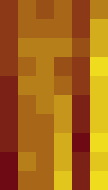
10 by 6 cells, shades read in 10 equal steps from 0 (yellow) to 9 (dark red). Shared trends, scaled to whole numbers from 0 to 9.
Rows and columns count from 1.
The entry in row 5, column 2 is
4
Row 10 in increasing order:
0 1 5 5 8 9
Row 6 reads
8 5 4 3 8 1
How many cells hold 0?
3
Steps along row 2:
down same same up down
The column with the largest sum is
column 1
